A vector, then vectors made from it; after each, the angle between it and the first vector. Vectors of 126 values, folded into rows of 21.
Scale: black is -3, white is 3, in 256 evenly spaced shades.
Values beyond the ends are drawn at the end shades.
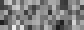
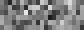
partly opposed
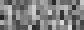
partly opposed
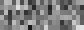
partly aligned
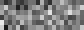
partly opposed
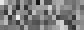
partly opposed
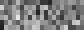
orthogonal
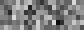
partly aligned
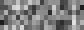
nearly parallel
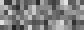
nearly opposite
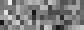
partly aligned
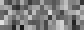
nearly opposite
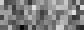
partly opposed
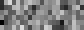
nearly parallel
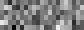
nearly opposite
